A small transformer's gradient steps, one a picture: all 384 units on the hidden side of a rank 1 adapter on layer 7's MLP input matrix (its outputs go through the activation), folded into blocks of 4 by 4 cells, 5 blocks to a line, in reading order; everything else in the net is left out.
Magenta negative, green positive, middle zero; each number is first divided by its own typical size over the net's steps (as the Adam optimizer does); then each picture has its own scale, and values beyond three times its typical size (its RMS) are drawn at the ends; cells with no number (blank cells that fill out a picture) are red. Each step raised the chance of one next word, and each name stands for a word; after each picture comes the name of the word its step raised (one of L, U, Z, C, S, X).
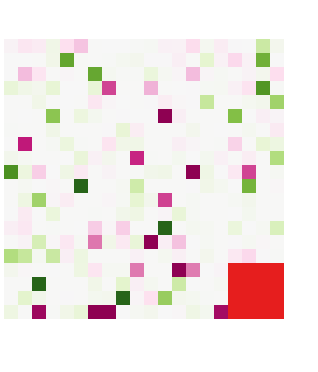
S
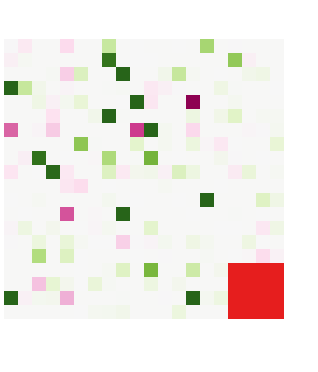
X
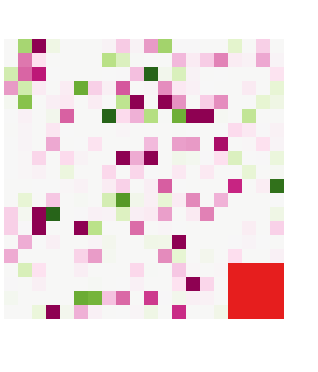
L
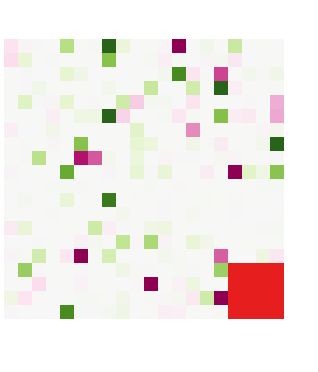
S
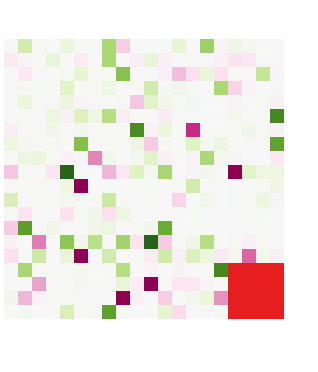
S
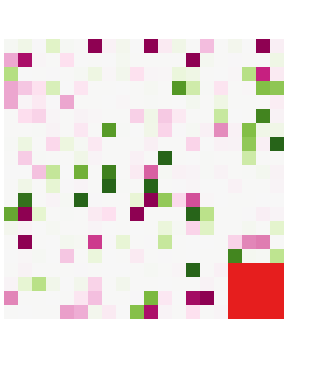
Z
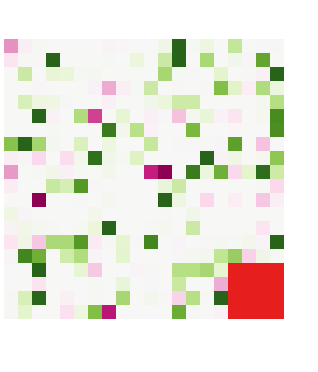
Z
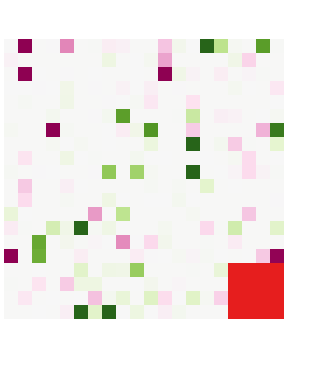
X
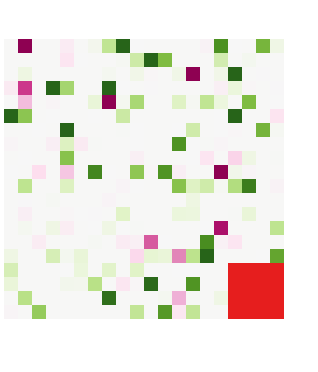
L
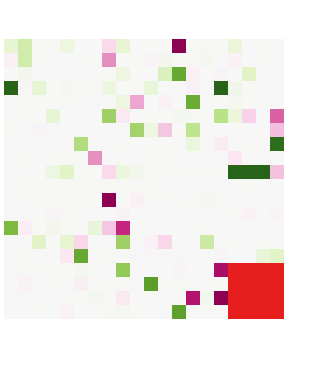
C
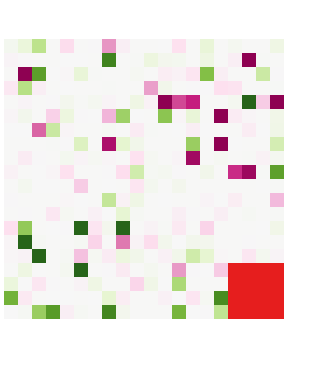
X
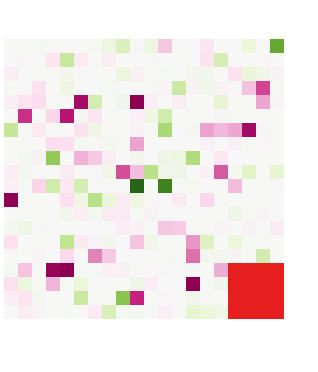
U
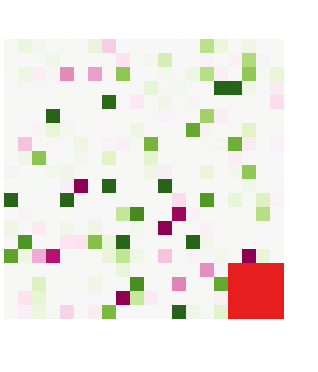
C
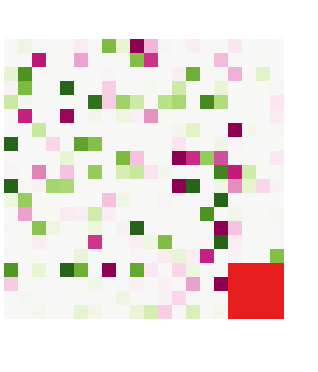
Z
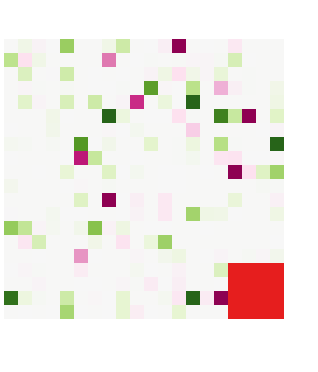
U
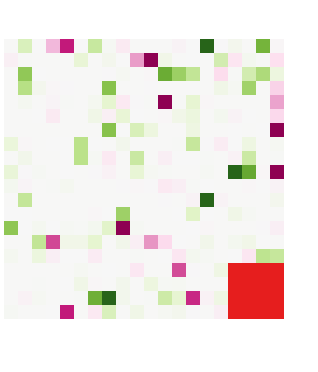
C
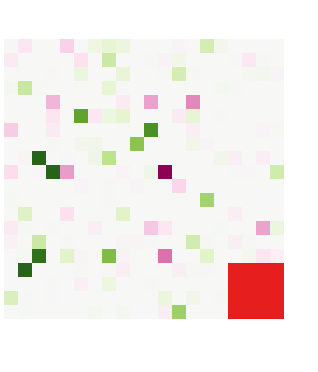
X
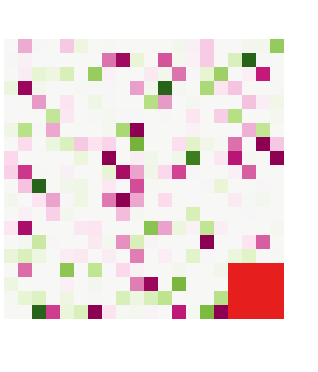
L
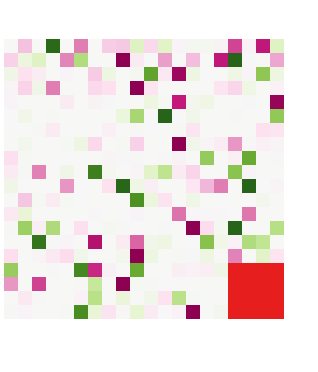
X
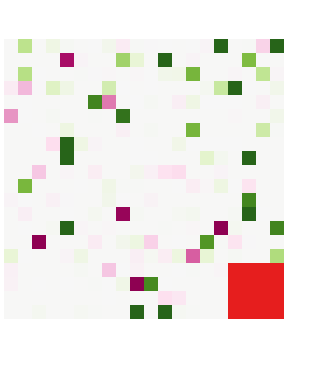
Z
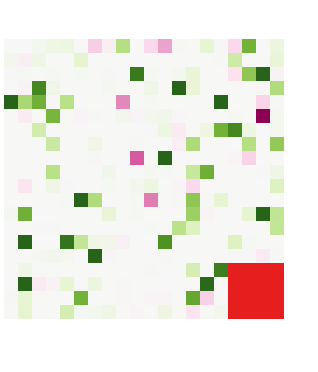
U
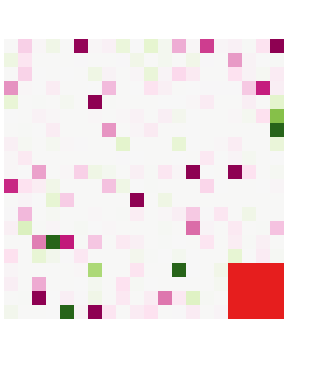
C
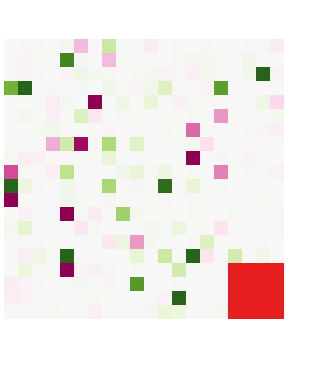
S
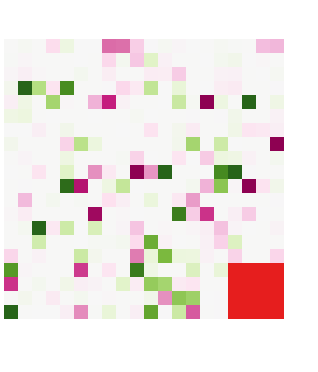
S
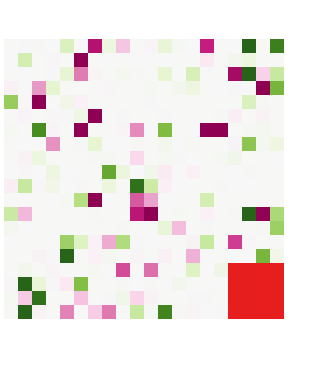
Z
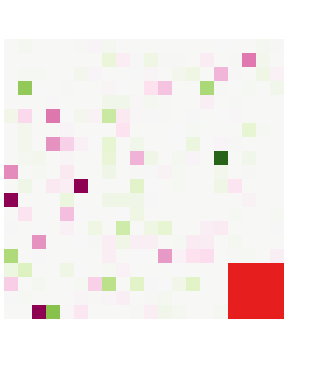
U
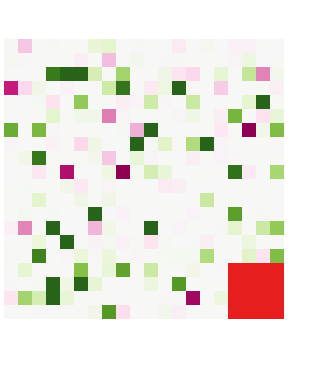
L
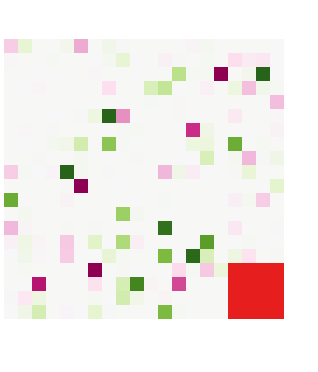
S
